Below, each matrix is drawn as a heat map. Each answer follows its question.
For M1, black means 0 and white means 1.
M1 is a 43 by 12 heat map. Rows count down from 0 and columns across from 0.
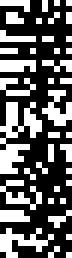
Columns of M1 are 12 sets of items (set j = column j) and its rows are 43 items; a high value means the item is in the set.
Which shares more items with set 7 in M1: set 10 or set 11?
set 11
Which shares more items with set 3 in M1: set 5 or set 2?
set 2
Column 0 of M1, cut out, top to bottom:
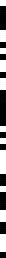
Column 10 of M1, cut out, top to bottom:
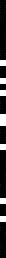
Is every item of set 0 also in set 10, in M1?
no
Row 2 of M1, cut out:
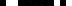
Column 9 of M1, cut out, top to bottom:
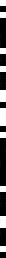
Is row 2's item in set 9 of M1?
yes
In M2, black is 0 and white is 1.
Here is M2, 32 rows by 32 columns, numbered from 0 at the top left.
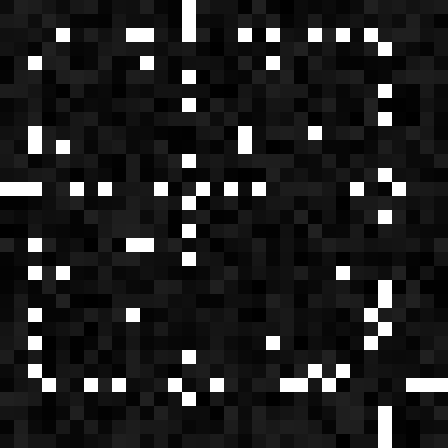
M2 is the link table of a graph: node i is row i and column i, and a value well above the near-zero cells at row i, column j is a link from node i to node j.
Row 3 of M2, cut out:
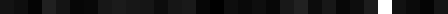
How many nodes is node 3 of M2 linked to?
1
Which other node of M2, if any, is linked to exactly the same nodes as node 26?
none
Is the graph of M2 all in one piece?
no
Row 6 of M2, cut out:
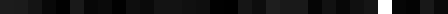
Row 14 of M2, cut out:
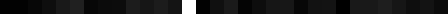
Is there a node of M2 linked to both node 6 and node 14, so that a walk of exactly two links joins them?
no
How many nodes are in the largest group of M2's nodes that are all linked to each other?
3
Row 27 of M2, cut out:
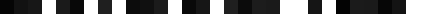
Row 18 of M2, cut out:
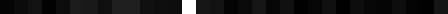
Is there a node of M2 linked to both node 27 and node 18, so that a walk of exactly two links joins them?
no
